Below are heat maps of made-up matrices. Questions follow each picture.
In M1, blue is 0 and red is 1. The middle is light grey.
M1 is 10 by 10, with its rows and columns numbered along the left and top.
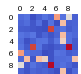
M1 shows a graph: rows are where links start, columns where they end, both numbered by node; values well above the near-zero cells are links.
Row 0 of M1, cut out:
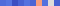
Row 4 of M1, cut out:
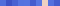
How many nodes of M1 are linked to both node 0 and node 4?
0
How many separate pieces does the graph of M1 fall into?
2
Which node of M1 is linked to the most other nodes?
node 7
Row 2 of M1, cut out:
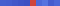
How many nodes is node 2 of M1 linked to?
1
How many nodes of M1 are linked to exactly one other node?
6
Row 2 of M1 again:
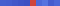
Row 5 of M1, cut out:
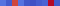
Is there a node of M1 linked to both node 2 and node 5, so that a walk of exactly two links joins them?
no
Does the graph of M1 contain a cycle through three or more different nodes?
no
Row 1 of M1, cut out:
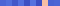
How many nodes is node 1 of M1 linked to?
1
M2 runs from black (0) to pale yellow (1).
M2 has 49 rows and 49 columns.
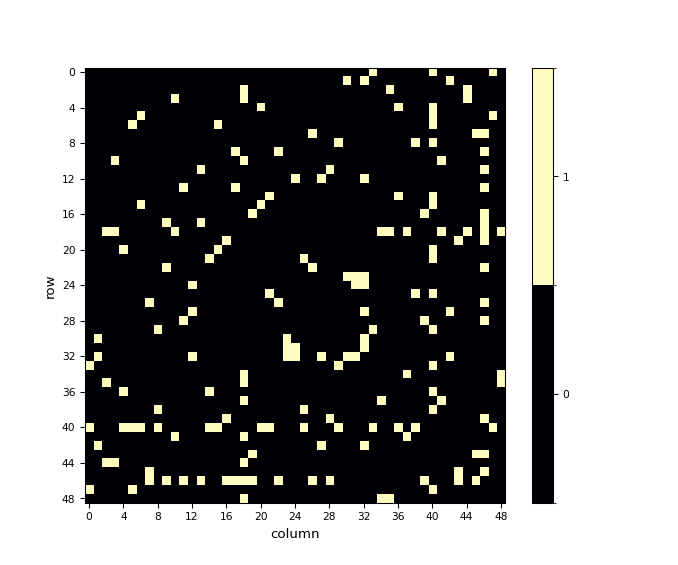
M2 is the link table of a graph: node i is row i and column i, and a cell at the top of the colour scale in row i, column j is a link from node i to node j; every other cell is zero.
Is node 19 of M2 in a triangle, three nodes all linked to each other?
yes
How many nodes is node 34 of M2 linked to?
3
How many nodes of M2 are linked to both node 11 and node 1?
0
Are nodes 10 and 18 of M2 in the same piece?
yes
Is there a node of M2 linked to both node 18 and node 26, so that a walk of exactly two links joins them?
yes
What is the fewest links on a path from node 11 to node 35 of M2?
3
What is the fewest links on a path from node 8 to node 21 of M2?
2
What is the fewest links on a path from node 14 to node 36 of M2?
1
